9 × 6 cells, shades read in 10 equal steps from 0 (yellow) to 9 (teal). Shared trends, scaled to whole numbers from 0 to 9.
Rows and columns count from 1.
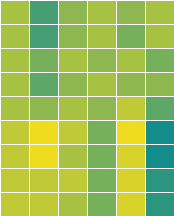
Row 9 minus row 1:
-1 -5 -1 2 -3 5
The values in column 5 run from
0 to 5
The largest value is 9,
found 2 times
